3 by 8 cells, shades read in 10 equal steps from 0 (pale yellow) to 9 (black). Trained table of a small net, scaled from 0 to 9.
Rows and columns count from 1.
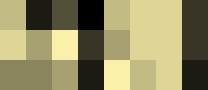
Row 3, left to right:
4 4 3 8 0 2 1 8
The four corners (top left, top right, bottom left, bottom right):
2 7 4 8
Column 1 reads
2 1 4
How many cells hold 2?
3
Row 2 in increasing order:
0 1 1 1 3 3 7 7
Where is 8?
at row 1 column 2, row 3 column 4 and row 3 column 8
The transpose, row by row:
2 1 4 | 8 3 4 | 6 0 3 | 9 7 8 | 2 3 0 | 1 1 2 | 1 1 1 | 7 7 8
